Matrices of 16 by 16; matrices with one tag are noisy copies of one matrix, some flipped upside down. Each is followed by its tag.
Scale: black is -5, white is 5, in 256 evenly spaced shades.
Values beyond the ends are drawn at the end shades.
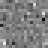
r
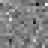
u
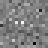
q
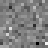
u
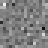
r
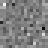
r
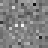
q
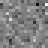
u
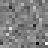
u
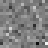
u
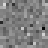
r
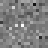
q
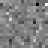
u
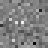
q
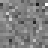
u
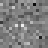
q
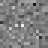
q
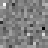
r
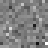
u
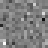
r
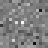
q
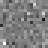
r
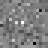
q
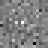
q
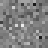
q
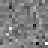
u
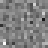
r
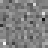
r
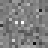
q
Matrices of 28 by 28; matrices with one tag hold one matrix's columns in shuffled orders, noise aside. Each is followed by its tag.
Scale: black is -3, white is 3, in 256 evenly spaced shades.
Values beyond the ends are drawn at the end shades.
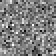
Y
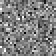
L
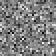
L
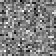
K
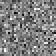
L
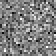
L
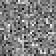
Y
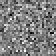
L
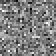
K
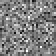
L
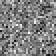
Y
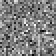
Y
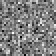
Y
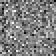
K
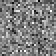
K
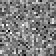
Y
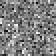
Y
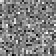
Y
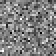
L
